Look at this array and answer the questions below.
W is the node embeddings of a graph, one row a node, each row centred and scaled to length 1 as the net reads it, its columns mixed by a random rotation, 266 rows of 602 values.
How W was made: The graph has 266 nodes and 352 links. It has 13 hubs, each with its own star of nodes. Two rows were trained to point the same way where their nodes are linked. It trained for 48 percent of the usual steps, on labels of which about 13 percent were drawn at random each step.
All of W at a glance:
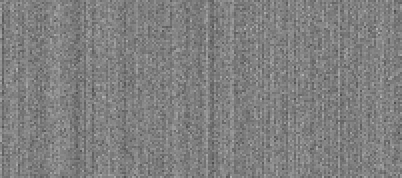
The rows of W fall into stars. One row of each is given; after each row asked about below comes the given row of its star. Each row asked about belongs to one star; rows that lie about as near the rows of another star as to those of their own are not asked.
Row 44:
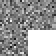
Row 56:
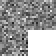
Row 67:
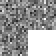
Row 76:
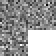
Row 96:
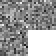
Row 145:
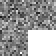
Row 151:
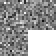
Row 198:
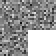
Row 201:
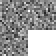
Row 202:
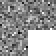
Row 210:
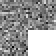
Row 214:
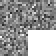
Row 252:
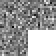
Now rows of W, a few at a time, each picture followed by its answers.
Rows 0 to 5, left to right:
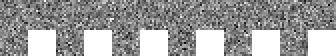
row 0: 202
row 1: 44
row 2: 201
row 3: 67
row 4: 210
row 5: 214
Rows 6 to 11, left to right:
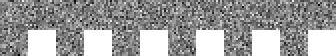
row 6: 96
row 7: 67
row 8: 198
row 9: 252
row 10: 96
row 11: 151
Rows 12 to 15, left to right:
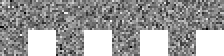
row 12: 76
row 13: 201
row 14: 67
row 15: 202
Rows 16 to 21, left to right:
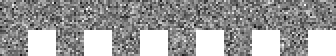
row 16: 151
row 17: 44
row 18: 202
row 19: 44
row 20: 76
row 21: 96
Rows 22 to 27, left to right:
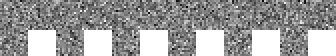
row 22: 214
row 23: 201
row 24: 201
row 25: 56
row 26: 145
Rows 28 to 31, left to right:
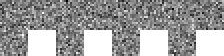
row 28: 252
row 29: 44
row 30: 252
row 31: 56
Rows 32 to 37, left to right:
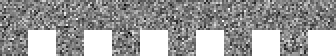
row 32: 67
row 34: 201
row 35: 210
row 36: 151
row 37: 214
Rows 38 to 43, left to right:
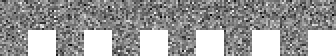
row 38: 198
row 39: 44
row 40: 56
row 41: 56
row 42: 44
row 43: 44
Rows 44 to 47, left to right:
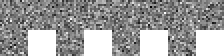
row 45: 252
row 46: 210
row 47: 56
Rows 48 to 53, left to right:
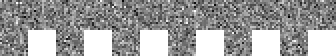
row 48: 151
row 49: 76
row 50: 56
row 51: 96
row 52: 201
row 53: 202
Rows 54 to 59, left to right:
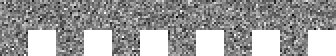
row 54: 56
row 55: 210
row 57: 145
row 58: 252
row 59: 44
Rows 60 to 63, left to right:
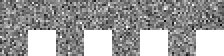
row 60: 44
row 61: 252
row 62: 145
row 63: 214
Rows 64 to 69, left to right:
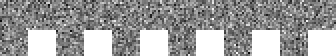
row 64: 252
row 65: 145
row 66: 76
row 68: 44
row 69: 96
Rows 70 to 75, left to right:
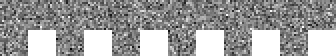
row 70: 56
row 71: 44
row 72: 202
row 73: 145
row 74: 252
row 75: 214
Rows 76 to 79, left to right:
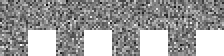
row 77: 201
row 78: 44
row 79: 202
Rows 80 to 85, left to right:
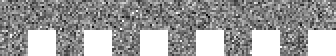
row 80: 96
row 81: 210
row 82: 198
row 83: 76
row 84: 145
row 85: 76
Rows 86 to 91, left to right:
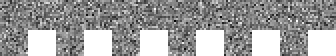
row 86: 210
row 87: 96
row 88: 96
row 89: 210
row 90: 151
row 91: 202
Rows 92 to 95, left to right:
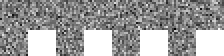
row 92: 151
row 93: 252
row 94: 145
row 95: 76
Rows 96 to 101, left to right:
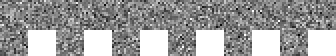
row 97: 214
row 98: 151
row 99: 96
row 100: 201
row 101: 44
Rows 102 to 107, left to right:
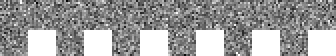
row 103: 76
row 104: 56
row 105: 76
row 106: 67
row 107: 202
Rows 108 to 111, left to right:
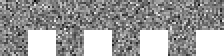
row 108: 67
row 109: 96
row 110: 76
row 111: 198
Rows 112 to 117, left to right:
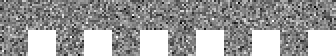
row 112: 252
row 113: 67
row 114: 201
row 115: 252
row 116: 252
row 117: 96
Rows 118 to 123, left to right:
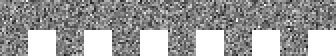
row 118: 96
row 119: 210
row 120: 76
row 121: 44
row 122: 151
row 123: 96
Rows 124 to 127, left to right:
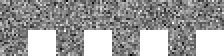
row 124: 76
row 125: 67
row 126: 198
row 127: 96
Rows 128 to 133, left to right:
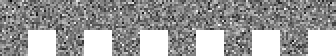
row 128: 96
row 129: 96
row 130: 214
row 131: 210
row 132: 202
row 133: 252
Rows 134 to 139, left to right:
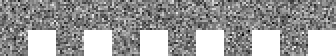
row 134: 201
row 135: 76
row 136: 214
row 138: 198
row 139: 202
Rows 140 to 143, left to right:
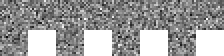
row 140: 96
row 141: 44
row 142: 151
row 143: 44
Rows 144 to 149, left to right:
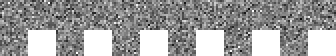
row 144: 252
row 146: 214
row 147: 198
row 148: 201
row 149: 67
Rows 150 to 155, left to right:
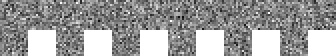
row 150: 67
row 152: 76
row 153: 198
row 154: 44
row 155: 202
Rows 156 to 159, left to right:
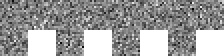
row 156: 145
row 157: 44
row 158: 151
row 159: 201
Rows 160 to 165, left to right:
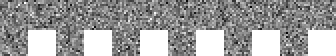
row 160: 202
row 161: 44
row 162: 202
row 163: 145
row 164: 44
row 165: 252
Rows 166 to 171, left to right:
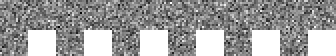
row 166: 201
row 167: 252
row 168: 67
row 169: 145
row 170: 201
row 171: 252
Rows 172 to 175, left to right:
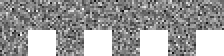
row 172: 201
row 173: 145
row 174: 145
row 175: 96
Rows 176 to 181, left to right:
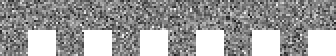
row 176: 145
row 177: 201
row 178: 96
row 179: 252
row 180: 252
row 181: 201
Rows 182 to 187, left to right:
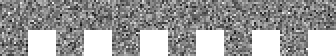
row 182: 151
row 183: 214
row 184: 67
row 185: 96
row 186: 210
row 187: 198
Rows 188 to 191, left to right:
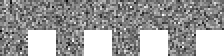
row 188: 44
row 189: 44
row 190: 67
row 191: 210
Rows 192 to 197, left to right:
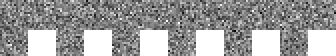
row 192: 76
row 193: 76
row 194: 201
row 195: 201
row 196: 201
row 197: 145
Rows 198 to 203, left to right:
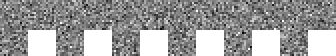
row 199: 198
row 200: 44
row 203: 56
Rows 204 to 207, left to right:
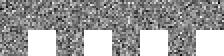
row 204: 252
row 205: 210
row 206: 56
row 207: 210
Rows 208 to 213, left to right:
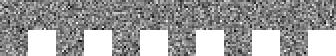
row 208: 67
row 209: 214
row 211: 252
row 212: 210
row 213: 198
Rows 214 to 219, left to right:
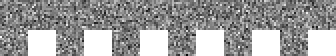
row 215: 198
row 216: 67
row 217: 252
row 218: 202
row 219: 96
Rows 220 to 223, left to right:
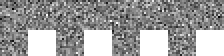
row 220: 252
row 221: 201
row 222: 198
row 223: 151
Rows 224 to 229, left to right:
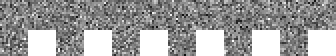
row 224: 151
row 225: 44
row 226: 202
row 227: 76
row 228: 76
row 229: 76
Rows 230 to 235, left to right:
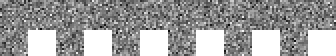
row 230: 210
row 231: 202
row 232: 44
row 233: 252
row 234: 198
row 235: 210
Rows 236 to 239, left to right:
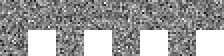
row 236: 76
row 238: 202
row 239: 214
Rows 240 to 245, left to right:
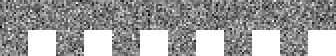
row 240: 202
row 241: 214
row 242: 96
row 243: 214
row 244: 56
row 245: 56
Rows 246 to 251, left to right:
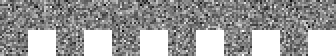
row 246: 76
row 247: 151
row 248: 76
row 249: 76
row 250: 214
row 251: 145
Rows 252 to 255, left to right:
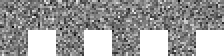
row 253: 76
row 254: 210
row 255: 56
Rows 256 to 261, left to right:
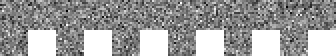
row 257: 198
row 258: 96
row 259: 198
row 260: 76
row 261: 252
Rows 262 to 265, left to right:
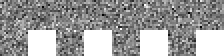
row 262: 56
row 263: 145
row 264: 151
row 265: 145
